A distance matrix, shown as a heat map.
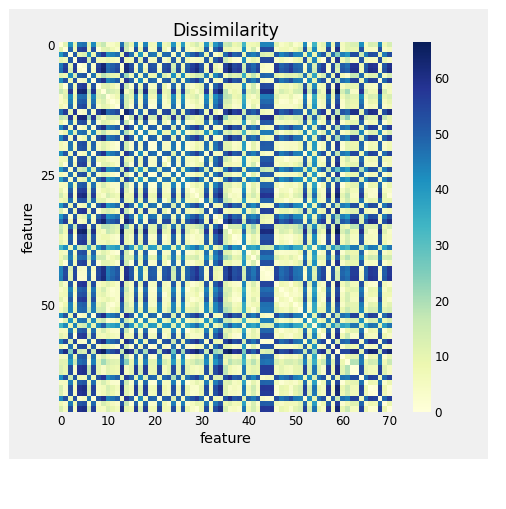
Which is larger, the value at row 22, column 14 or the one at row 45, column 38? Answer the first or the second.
the second
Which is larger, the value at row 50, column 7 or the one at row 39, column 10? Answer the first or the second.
the first
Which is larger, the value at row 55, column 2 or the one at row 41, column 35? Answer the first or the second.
the first
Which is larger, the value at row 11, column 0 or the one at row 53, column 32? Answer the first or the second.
the second
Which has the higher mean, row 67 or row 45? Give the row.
45
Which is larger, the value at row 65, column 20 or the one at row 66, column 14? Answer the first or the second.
the second
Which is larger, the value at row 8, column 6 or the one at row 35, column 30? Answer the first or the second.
the second
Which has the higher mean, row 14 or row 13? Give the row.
13
